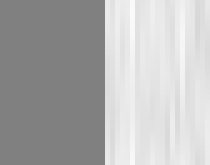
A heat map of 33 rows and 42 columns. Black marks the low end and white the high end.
The table splits into one row of 2 panels. Panel 1,1: middling, flat. Panel 1,2: very high, streaked downward, faint in contrast.
